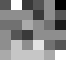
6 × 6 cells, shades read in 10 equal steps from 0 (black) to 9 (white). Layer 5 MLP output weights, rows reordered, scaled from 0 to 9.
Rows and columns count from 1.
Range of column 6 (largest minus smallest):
9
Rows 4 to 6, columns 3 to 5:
2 5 5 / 5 8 4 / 7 7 6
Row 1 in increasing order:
0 2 3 3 5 9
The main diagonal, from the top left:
3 5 6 5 4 9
